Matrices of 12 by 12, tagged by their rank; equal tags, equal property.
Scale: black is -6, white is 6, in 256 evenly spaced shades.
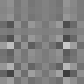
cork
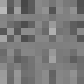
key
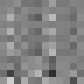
key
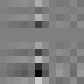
cork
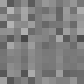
key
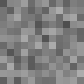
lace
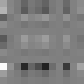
cork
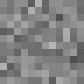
lace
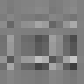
cork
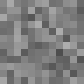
lace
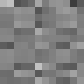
key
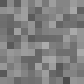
lace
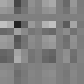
cork
